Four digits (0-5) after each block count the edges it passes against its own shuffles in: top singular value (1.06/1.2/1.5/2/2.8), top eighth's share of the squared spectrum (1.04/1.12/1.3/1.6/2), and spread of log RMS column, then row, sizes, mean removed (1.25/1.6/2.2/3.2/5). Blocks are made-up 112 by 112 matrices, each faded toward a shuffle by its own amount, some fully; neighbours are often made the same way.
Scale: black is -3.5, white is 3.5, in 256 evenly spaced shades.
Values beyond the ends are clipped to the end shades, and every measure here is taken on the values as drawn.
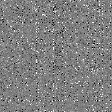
2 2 3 2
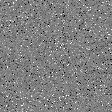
0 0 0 0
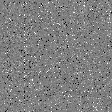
2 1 1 0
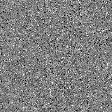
0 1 2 0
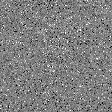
2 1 0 0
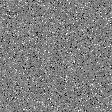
0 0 0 0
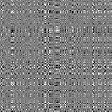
5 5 4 4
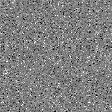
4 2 1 1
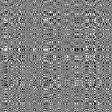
5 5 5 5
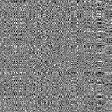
5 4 3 3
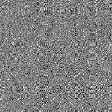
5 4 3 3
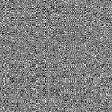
5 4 3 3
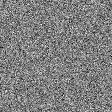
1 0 0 0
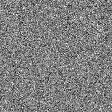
2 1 0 0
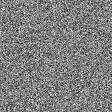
2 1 0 0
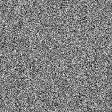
3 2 1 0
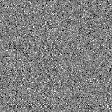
4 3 1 1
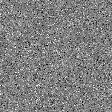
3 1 0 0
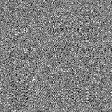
4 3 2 2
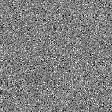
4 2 1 1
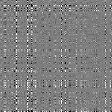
5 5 4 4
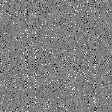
3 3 2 1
